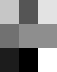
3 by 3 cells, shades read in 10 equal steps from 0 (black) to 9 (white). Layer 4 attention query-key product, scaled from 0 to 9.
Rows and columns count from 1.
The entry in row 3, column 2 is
0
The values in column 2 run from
0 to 5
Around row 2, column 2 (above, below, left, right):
3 0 4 5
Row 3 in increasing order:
0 1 9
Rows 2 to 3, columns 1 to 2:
4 5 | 1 0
